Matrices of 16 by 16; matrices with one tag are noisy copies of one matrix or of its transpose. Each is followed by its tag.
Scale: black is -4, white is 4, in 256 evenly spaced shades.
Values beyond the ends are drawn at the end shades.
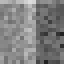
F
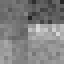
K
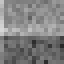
F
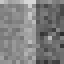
F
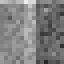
F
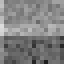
F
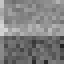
F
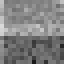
F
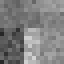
K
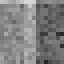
F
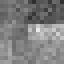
K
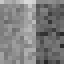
F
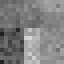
K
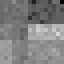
K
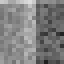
F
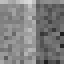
F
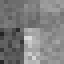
K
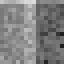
F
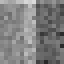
F
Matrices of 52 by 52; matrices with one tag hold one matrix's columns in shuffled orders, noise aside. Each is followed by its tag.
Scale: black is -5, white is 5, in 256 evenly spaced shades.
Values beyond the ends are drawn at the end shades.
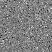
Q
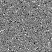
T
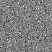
Q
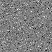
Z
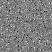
Q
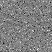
T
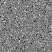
Q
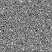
T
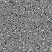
T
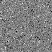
Q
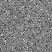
Q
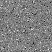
T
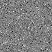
Z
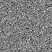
Z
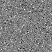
Z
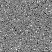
T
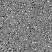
Z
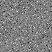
Z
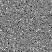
T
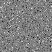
Q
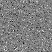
T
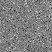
Q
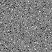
Z
